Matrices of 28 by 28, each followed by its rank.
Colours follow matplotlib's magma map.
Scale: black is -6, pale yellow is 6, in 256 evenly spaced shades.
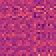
five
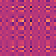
one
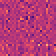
five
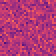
full rank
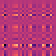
one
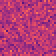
full rank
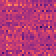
five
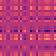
one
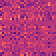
five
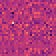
five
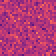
full rank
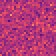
full rank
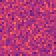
full rank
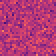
full rank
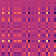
one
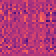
five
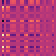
one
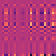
one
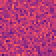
full rank
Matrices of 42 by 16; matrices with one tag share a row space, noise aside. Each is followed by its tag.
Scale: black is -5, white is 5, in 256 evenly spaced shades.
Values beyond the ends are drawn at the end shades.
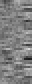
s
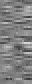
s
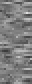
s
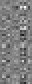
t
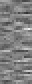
s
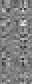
t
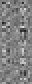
t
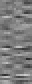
s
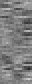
s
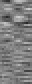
s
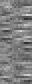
s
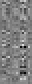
t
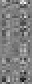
t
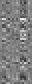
t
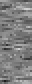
s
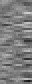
s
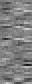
s
